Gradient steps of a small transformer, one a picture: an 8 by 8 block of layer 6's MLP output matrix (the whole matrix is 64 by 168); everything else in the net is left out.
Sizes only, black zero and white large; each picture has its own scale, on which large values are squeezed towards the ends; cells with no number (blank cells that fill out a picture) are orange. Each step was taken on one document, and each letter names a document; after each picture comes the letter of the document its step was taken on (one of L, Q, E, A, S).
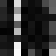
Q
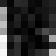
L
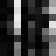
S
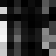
L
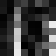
S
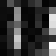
S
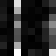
Q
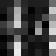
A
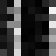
S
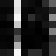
Q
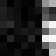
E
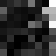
E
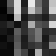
A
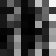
S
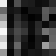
L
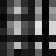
A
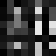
A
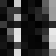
S
